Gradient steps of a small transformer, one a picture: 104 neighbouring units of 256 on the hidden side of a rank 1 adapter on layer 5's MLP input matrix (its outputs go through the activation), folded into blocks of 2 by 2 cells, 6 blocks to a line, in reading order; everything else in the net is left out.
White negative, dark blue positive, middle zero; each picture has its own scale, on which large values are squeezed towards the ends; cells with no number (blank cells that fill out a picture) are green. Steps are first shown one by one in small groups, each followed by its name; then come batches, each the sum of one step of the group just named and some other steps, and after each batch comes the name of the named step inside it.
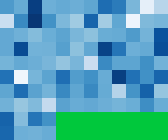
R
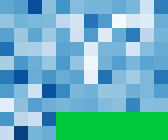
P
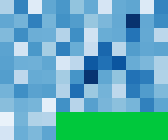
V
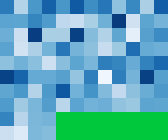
R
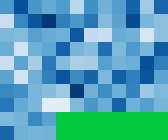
R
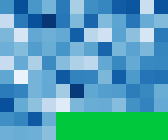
R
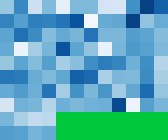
V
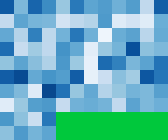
P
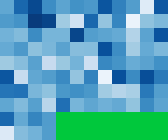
R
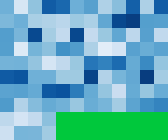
V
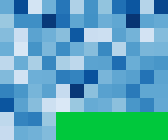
V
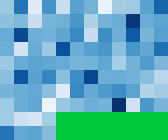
V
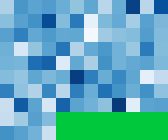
R
